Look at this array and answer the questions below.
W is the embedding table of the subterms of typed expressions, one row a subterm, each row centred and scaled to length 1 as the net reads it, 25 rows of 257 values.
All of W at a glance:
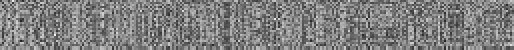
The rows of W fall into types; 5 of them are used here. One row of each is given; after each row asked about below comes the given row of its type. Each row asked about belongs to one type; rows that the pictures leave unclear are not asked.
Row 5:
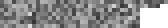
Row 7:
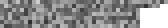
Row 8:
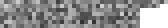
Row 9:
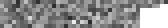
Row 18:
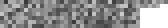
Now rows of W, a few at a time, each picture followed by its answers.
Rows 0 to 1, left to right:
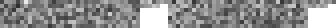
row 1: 18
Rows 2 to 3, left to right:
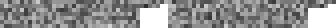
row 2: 7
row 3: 9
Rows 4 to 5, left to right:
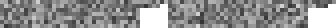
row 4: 7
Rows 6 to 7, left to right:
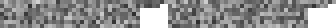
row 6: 5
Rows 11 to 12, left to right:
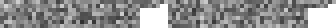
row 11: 8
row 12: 7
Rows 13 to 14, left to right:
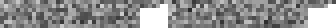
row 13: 8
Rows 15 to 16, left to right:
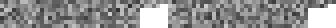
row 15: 8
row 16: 9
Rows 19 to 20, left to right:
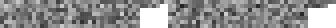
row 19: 8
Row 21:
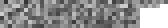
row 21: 18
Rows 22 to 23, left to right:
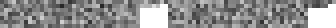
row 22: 18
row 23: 5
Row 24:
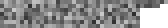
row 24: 5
